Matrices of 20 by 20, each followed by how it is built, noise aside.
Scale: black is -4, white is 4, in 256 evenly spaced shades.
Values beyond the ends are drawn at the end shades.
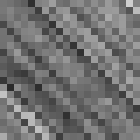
Toeplitz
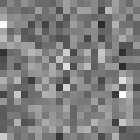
low rank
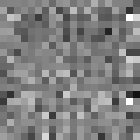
low rank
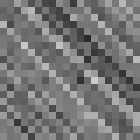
Toeplitz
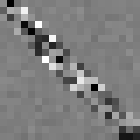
banded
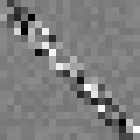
banded
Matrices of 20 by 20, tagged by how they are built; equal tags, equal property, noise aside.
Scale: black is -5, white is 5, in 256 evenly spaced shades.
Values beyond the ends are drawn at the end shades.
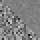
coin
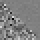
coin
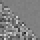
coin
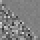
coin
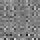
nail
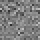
nail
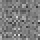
nail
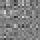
nail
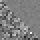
coin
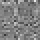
nail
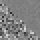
coin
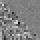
coin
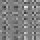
nail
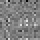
nail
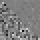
coin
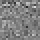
nail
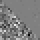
coin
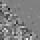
coin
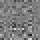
nail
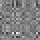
nail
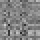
nail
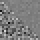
coin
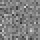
nail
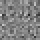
nail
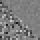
coin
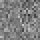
nail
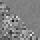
coin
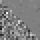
coin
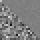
coin
